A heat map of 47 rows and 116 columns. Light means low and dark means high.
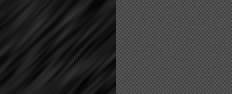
It is made of 1 by 2 panels. Panel 1,1: very high, slanting up to the right, faint in contrast. Panel 1,2: high, checkered, faint in contrast.
